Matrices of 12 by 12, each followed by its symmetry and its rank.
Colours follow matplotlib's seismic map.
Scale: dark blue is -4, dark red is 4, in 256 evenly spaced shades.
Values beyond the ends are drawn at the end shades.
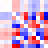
antisymmetric, rank two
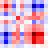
symmetric, rank two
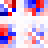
antisymmetric, rank two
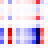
neither, rank one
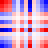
symmetric, rank one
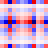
neither, rank one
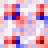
symmetric, rank two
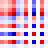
symmetric, rank one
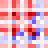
symmetric, rank two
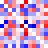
antisymmetric, rank two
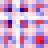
symmetric, rank two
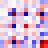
symmetric, rank two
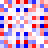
antisymmetric, rank two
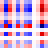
neither, rank one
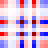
symmetric, rank one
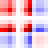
symmetric, rank one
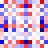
antisymmetric, rank two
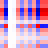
neither, rank one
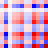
symmetric, rank one
